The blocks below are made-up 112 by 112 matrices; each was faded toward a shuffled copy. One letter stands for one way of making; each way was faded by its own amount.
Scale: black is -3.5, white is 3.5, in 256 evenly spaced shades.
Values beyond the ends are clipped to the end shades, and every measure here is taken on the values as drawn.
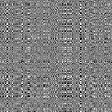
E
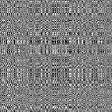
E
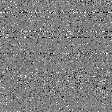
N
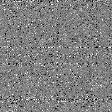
N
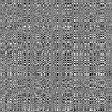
E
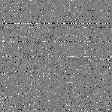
N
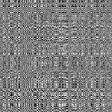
E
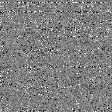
N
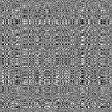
E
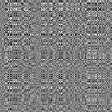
E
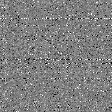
N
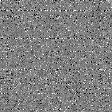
N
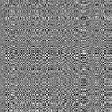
E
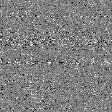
N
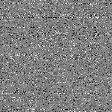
N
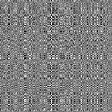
E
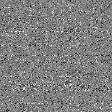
N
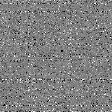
N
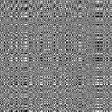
E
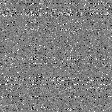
N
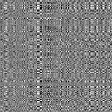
E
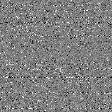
N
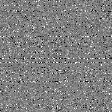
N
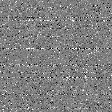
N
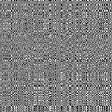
E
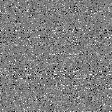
N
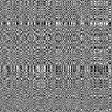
E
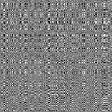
E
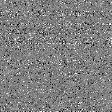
N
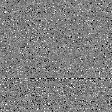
N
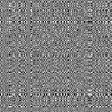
E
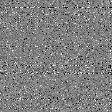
N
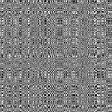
E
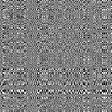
E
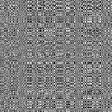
E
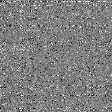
N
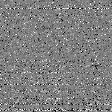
N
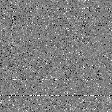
N
